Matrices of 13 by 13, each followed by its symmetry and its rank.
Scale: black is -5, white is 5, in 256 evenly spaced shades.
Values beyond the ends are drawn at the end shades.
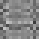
neither, rank two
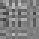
antisymmetric, rank two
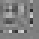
antisymmetric, rank two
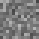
neither, full rank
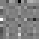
antisymmetric, rank two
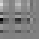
neither, rank one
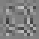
antisymmetric, rank two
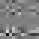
neither, rank two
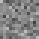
neither, full rank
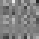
neither, rank two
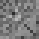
symmetric, full rank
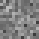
symmetric, full rank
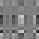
neither, rank one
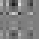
neither, rank one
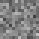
neither, full rank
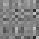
neither, rank two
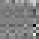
neither, rank two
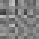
antisymmetric, rank two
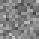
neither, full rank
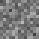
symmetric, full rank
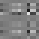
neither, rank one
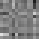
antisymmetric, rank two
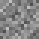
symmetric, full rank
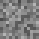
symmetric, full rank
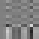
neither, rank one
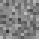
neither, full rank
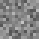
symmetric, full rank
